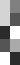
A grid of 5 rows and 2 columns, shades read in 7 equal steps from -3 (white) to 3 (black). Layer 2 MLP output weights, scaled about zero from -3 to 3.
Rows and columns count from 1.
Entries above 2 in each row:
0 0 0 0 0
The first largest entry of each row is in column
2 2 1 1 2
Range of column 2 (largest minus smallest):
5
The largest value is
2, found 2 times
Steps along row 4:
down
